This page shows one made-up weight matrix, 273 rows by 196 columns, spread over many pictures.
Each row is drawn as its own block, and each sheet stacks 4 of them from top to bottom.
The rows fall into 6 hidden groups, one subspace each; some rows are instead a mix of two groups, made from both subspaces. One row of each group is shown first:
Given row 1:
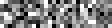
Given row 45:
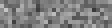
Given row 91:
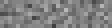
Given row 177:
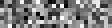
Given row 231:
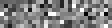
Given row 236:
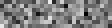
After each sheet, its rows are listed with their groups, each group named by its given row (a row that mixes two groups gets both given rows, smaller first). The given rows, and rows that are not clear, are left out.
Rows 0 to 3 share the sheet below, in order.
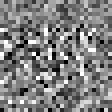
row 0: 177
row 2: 236
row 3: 91 and 177
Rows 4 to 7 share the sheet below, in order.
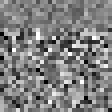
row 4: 236
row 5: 45
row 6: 177
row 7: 236
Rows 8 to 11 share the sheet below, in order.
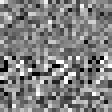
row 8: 1
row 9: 231
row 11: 45
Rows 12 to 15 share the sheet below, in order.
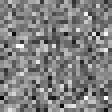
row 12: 231 and 236
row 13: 1 and 236
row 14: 1
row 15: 231
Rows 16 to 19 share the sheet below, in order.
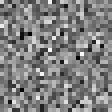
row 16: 236
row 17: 45 and 91
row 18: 177
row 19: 1 and 236
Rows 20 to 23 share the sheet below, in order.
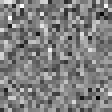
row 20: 1
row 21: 1
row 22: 236
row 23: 91
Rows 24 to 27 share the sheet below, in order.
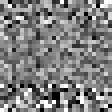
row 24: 236
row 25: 45
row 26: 45
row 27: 236
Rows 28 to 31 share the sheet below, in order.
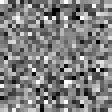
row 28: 236
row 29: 91
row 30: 231
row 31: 236
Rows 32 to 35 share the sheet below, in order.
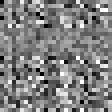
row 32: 177
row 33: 45
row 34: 177
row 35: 177
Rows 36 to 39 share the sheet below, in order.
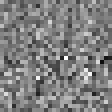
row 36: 1
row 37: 45 and 236
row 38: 236
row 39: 45
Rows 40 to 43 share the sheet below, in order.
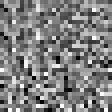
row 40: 45
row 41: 45
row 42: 91 and 231
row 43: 177
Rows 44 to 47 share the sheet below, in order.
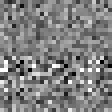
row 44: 1
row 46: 91
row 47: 45 and 91
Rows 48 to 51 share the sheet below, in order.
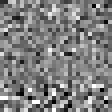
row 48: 236
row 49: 1 and 231
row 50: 1
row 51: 91
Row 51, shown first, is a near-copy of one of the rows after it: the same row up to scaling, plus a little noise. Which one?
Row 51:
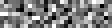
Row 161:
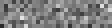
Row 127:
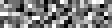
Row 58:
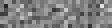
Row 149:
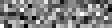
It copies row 127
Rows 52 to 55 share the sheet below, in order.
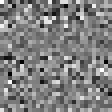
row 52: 236
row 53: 1
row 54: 1
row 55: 91
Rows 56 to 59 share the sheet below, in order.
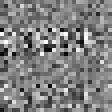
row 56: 91
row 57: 236
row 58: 91
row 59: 236
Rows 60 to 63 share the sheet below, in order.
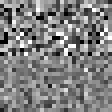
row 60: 45
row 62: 231
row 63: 236
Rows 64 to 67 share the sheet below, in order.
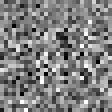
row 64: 1 and 231
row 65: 177
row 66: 236
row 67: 91
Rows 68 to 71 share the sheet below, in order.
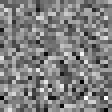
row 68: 45
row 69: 177
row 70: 177
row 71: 231
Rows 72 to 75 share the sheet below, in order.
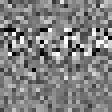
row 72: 236
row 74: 231
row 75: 1
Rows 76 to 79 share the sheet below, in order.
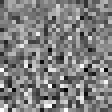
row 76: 177 and 236
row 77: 1
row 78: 231
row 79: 236
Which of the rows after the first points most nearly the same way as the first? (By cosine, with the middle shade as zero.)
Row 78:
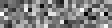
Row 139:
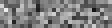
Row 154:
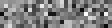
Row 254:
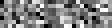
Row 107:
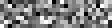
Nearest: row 107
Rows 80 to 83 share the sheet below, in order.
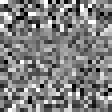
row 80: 1
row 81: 236
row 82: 91
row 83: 1 and 231
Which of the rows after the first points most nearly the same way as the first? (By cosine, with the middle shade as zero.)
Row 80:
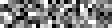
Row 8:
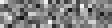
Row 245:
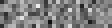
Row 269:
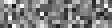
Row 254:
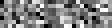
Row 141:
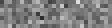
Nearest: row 8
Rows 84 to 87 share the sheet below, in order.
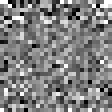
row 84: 236
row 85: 91
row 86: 91
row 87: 91
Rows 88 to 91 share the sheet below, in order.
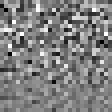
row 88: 45
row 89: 1
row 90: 91
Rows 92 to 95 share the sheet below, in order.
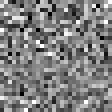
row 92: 236
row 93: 177
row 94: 236
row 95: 91
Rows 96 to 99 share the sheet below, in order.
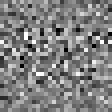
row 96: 91
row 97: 231
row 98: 45
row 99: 1 and 91
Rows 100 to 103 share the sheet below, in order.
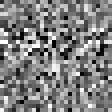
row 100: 236
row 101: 91
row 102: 236
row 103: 1
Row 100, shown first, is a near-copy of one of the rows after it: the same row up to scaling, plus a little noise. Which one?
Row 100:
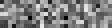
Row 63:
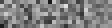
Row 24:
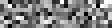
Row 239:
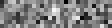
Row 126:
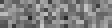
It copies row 126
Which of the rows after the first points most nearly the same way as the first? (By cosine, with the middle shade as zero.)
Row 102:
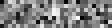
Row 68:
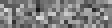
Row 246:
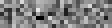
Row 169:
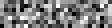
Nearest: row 68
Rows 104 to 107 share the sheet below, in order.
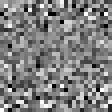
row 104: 231
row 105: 1
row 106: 45
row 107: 236
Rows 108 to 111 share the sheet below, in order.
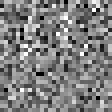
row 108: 177 and 236
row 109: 91 and 177
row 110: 45
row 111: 91
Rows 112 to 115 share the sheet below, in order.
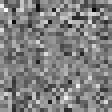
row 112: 45
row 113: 177
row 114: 1 and 45
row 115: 45 and 177
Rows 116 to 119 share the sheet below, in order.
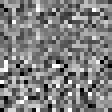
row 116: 45
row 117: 45
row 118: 91
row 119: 1
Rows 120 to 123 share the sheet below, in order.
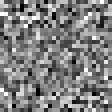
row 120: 91
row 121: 45
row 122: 231 and 236
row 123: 45
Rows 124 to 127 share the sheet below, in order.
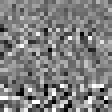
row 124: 1 and 91
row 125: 1
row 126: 236
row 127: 91
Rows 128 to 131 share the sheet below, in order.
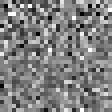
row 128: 91
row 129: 1
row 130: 231
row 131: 45 and 177
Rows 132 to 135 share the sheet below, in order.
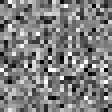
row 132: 236
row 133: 1
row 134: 231
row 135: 231
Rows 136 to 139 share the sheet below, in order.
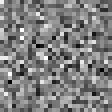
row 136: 177
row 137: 45
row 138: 1
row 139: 45
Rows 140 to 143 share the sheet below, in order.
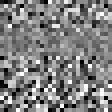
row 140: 1
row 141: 177
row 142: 1
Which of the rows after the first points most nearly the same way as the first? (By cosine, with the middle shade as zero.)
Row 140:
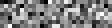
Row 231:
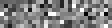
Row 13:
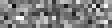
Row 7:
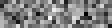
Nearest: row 13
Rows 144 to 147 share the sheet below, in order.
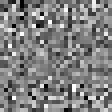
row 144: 1 and 45
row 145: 1
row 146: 1 and 45
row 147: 231
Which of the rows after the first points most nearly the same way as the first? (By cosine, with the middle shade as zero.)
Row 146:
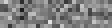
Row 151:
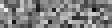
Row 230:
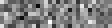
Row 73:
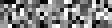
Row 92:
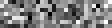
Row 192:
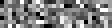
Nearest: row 230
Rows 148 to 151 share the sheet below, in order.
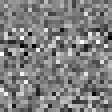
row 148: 231
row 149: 91
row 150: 91
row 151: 45
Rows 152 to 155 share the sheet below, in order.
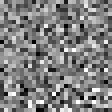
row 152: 177
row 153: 231
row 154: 231
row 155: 45 and 231
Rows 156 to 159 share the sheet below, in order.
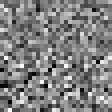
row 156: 45
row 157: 1
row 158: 91 and 236
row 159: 1
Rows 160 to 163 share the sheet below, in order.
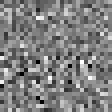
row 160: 45
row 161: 91
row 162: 1
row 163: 177
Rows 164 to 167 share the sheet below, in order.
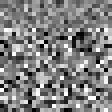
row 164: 231
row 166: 231 and 236
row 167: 231 and 236
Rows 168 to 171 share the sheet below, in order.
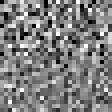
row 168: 1
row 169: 91
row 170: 91
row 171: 1
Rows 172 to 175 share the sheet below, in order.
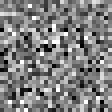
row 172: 91
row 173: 236
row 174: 91
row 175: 91
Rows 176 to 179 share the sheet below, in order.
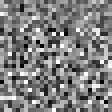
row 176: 91
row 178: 91
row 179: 91
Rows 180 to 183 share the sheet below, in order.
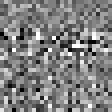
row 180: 91 and 231
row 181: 45
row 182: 1
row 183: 1
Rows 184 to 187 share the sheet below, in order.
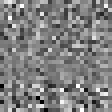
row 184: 1
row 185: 45
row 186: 177
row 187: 177
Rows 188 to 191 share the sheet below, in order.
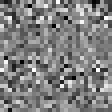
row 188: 91 and 236
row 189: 1
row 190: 91 and 231
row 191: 236
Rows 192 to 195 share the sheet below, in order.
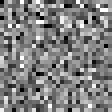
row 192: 177
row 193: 45 and 91
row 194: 45
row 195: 1
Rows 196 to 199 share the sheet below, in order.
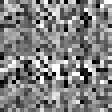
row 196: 236
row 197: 236
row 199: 236
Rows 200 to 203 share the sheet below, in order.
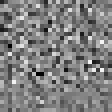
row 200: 1
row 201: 1
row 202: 45 and 231
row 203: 177
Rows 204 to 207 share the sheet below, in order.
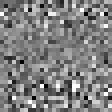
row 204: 231
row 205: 231
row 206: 1 and 177
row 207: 231
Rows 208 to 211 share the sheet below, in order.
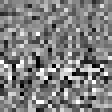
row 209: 1
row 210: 45
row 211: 45
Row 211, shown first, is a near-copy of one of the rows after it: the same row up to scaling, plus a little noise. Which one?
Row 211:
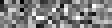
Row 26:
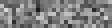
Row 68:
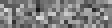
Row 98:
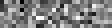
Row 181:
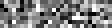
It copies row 98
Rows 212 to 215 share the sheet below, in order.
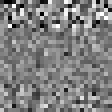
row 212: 1
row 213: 177 and 231
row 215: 45 and 236
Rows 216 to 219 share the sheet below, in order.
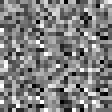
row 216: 236
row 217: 177
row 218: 45 and 91
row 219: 177
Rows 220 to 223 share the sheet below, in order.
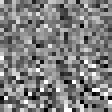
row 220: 177
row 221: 45 and 236
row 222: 177
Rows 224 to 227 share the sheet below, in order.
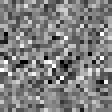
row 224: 177
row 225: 91
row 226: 91 and 177
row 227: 177
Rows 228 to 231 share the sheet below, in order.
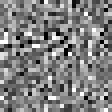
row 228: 231
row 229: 91
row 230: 1
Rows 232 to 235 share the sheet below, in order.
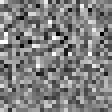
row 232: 1
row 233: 91
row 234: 45
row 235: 236
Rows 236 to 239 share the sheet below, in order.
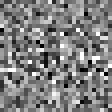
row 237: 177
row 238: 91
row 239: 236
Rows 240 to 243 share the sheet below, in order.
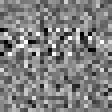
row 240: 236
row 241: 1
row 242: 231
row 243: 231
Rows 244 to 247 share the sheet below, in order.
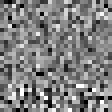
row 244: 1
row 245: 1
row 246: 45
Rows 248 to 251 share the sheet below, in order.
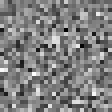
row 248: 91 and 236
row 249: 236
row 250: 91
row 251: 45
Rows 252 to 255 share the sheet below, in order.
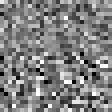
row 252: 236
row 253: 177
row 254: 177
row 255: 45
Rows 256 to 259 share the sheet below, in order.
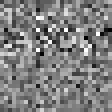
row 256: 45
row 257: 236
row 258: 45
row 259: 177 and 236
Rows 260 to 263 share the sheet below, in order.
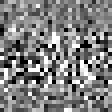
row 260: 1
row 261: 236
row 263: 231
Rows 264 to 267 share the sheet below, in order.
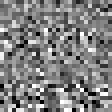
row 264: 231
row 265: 1
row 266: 177
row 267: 177
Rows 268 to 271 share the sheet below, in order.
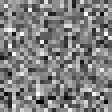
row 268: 231
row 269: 1
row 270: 1
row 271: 45
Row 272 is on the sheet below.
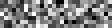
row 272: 231
